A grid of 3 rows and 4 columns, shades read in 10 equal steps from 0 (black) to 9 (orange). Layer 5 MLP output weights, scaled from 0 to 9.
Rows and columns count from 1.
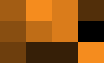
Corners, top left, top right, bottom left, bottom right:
6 3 4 9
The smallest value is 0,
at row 2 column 4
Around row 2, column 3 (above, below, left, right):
8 2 7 0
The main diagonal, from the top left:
6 7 2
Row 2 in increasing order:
0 5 7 8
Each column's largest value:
6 9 8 9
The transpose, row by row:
6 5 4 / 9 7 2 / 8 8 2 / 3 0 9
